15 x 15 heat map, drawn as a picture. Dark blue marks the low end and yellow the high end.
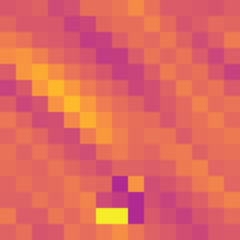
Odd patch: rougher, in the bottom middle. Grain: diagonal, down to the right. Slope: none. Roughest part: bottom middle. Mirror symmetry: none.
